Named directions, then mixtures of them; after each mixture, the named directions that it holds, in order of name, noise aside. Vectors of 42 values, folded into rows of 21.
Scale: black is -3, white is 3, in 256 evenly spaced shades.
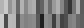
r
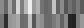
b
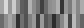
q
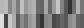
r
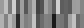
b, q, r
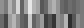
b, q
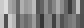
r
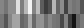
b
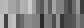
b, r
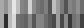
b, q, r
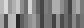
b, q, r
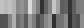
b, q, r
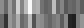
b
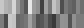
b, q, r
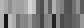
b, r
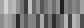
q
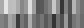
b, q, r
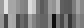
b, q, r
